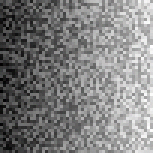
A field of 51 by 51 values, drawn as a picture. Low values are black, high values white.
On average the colour sits 50% of the way up the scale. There are no regular stripes. Values rise toward the right.
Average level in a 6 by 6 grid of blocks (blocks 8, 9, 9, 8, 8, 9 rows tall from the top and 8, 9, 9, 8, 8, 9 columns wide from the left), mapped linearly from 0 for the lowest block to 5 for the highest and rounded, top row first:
0 1 2 3 4 5 | 0 1 2 3 4 5 | 0 1 2 3 4 5 | 0 1 2 3 4 5 | 0 1 2 3 4 5 | 0 1 2 3 4 5
